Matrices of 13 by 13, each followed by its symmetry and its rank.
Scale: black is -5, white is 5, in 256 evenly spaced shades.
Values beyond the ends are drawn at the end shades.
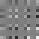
symmetric, rank one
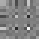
symmetric, rank two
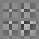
symmetric, rank one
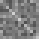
symmetric, full rank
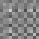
symmetric, rank two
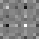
symmetric, rank two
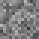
symmetric, full rank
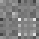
symmetric, rank two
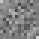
symmetric, full rank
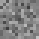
symmetric, full rank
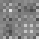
symmetric, rank two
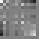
symmetric, rank two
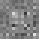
symmetric, rank two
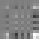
symmetric, rank one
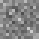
symmetric, full rank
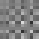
symmetric, rank one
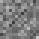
symmetric, full rank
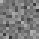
symmetric, full rank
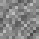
symmetric, full rank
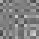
symmetric, rank two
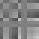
symmetric, rank one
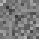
symmetric, full rank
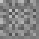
symmetric, rank two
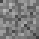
symmetric, full rank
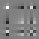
symmetric, rank one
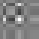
symmetric, rank one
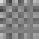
symmetric, rank one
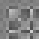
symmetric, rank two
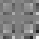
symmetric, rank one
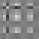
symmetric, rank one
